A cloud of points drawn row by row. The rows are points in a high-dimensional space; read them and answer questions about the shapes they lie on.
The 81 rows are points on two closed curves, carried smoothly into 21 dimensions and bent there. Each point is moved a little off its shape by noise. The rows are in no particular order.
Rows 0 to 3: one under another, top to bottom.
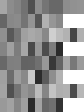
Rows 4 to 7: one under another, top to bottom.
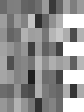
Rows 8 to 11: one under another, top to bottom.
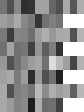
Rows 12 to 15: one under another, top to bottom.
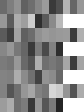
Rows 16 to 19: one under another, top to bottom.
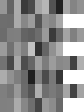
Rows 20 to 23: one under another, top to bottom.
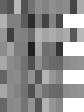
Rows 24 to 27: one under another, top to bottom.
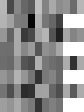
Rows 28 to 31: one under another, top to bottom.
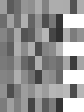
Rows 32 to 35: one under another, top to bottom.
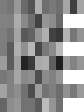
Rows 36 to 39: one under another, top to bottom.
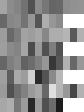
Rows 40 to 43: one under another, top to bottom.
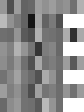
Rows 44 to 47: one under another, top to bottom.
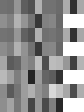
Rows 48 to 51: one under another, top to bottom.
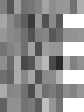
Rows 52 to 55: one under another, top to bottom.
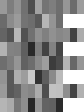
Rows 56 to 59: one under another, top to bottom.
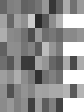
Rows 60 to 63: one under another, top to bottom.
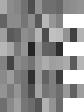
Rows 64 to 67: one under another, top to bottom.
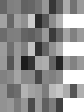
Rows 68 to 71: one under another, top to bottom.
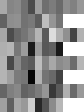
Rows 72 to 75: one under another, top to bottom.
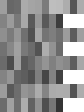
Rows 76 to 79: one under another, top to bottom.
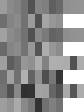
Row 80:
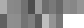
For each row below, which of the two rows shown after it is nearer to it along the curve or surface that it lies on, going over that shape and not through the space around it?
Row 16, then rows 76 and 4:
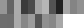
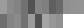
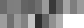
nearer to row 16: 4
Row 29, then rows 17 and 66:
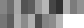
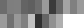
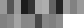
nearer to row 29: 66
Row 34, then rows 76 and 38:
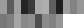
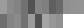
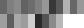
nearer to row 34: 38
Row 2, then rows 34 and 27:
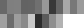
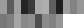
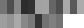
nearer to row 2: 34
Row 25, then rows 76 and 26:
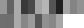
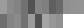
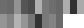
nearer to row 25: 26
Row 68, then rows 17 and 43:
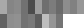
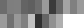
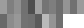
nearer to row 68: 43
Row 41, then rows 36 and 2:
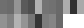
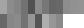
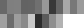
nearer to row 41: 36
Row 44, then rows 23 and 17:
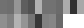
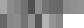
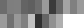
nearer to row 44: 23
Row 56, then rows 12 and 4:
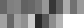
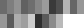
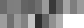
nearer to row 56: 4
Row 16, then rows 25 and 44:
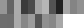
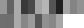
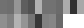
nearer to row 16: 25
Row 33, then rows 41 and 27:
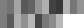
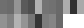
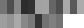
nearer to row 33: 27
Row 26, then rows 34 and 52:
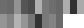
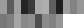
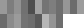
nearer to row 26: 52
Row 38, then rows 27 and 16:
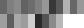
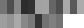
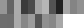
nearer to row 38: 16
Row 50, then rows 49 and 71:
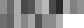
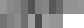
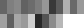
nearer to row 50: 71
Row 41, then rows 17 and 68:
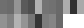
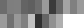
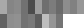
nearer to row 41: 68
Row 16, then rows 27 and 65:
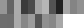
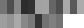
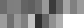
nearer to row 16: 27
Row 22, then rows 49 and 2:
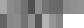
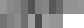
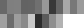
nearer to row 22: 49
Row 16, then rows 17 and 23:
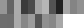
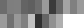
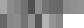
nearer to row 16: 17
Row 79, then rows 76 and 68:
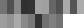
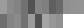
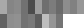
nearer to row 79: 68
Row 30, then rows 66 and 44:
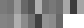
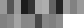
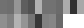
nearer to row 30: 44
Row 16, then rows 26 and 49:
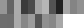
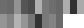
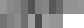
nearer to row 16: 26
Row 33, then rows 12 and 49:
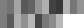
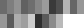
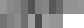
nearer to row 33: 12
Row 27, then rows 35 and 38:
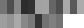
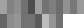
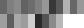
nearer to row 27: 35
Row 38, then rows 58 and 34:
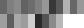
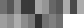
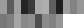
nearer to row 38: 34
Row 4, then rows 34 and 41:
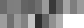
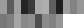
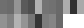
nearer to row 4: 34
